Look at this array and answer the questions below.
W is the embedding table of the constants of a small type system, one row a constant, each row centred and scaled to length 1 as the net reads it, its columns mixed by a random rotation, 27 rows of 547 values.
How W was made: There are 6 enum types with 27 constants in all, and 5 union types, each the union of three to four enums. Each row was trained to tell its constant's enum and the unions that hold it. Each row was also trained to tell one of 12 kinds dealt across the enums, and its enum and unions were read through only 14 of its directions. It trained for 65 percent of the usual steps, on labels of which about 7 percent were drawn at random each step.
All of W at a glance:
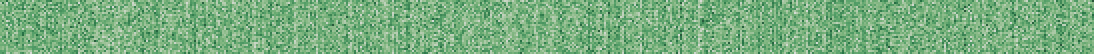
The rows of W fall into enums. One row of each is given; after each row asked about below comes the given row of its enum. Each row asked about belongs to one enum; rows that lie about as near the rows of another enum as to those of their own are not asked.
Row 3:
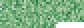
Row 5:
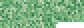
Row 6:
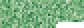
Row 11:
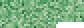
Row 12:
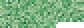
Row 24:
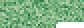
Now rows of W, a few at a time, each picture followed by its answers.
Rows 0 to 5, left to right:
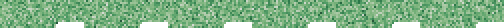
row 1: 6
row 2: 12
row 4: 24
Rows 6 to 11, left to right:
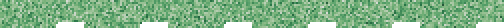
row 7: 12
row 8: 24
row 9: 11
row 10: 12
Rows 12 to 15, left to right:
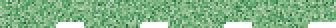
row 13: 3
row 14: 5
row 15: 24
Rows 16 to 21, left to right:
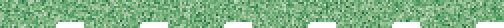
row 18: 6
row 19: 3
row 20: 11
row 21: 3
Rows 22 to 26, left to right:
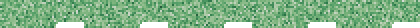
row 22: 3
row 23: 12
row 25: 5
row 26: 6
